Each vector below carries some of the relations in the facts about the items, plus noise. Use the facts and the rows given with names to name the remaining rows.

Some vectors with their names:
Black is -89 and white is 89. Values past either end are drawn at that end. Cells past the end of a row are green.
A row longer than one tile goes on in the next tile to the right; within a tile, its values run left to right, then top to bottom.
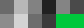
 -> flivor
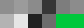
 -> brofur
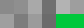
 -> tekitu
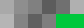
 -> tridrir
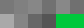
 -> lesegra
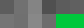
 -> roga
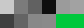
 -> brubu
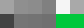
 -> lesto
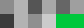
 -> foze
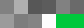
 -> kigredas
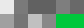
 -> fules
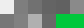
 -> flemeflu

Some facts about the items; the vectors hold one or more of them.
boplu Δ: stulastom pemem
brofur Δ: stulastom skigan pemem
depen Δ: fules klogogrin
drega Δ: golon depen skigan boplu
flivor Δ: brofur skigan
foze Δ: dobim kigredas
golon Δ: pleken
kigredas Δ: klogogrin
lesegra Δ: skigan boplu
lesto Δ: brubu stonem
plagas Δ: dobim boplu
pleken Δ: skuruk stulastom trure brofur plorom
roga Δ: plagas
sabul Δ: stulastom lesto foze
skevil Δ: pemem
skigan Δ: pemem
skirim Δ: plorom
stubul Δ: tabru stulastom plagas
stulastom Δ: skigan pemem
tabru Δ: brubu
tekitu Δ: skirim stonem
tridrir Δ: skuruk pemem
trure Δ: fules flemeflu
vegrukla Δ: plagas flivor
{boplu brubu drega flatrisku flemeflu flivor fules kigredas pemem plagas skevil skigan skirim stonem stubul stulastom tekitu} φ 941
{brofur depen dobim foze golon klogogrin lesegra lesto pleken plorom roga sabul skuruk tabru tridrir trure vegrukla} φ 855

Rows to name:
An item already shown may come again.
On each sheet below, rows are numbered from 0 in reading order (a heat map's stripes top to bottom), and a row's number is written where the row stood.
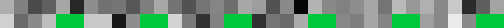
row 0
depen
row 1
stulastom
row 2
boplu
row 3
tabru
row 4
tekitu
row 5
plorom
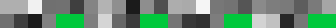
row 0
golon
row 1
flivor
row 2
golon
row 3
stulastom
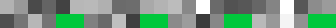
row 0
dobim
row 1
stonem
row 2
pleken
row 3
skirim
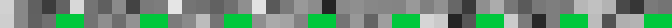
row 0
pemem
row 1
stubul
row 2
flemeflu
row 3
trure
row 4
sabul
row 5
skigan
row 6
boplu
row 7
klogogrin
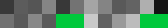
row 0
plagas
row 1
depen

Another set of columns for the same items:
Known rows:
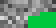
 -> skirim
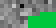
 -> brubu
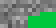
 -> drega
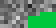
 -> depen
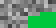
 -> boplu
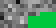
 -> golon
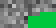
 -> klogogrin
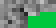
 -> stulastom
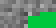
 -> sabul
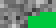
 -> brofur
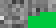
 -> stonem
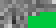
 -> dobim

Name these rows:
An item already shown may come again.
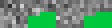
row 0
kigredas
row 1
tekitu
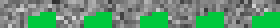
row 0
trure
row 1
skirim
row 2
plorom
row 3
stonem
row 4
pleken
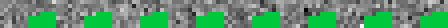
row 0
dobim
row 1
fules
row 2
tabru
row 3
stulastom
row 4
foze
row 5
flivor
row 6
lesto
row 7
brofur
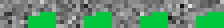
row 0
skigan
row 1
depen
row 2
stubul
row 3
plagas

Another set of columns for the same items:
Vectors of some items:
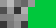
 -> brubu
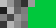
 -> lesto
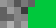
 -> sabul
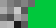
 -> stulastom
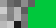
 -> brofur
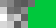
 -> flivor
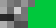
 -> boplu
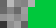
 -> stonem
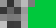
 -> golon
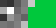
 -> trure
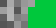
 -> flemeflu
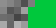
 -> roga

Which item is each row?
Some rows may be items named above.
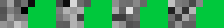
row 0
foze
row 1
depen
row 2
boplu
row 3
tabru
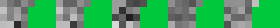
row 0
brofur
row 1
brofur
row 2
plagas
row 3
stubul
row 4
tekitu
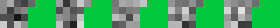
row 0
plagas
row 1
pleken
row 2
plorom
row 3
stulastom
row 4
skigan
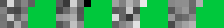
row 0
dobim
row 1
kigredas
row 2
skirim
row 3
tekitu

